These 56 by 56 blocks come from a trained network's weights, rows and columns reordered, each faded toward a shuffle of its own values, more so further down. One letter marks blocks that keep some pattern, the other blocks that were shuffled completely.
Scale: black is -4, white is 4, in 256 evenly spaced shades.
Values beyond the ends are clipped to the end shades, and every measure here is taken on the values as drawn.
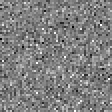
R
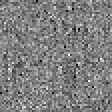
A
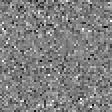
A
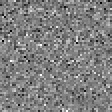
A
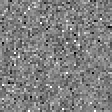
R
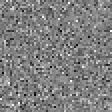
A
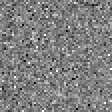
R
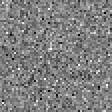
R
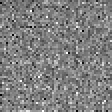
A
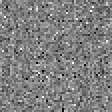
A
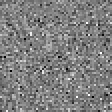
A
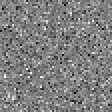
R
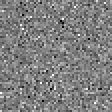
A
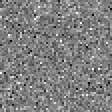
R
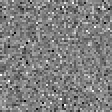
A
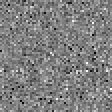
A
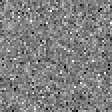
R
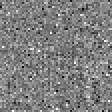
A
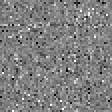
A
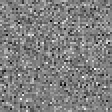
A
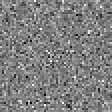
A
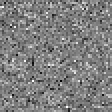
A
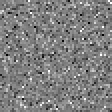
R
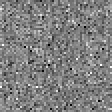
A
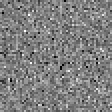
A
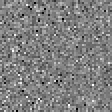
R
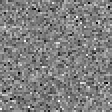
R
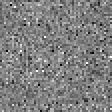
A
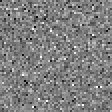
R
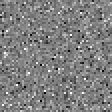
R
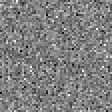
R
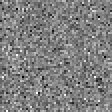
R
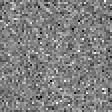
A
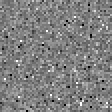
R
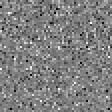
A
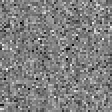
A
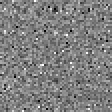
A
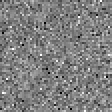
R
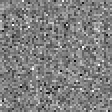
A
